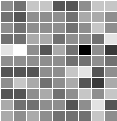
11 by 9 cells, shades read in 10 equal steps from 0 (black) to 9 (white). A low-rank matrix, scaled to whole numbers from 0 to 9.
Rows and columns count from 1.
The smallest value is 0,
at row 5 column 7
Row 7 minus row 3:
-2 -1 -2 0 0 3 3 -4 0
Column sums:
54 51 57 56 51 49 52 59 57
